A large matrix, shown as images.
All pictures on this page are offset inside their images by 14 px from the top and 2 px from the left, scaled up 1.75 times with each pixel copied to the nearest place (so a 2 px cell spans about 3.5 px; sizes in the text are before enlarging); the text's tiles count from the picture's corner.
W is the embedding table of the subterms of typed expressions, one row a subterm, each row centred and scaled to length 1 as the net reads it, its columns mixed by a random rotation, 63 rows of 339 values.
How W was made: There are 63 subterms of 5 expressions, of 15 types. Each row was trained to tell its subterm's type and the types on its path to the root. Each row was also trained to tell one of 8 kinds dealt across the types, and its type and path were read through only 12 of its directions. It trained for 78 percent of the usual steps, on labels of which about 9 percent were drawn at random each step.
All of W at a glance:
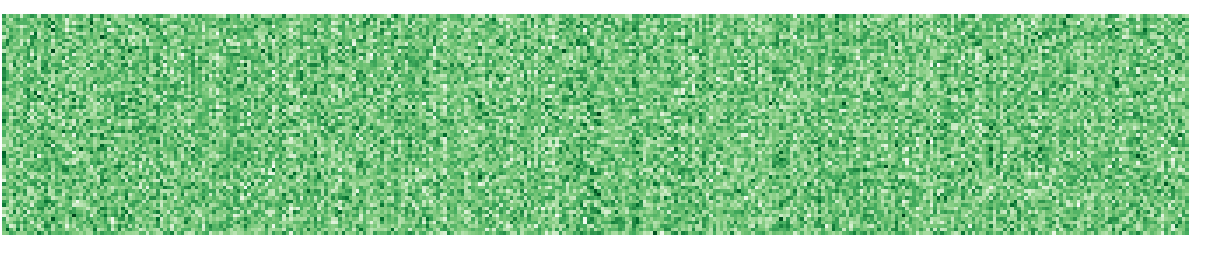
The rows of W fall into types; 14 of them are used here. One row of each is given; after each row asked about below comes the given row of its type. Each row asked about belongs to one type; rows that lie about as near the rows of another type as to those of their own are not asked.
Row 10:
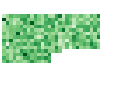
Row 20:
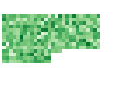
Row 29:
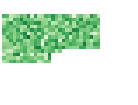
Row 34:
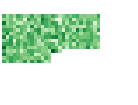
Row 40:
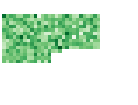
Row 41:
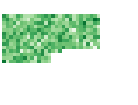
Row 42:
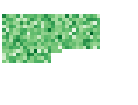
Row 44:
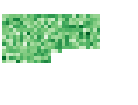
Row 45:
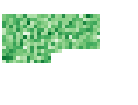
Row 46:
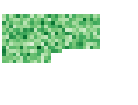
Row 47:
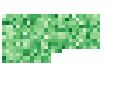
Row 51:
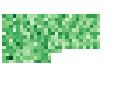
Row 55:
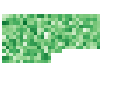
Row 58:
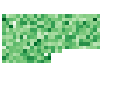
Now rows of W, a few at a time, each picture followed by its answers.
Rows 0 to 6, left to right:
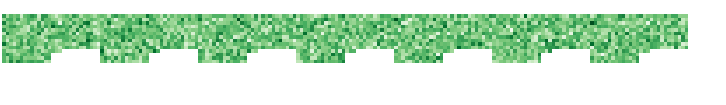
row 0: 42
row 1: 46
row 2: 20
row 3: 45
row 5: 40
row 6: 42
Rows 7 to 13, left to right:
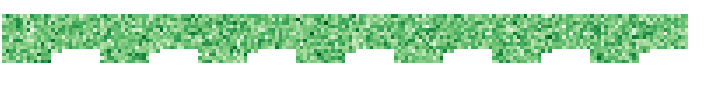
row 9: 29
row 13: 51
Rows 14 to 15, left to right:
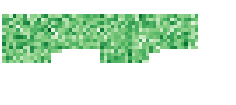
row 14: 40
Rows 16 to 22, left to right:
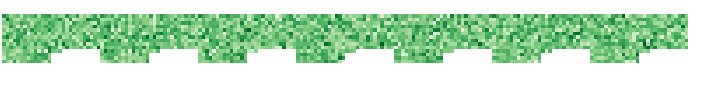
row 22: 40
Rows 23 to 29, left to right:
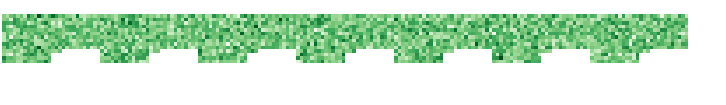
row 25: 46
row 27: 55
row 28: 51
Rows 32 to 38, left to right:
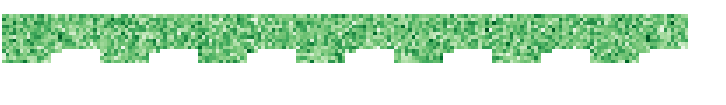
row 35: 51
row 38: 42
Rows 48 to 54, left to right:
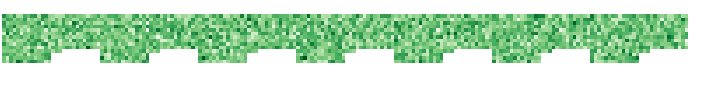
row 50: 46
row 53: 41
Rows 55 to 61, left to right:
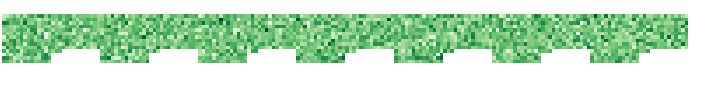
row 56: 45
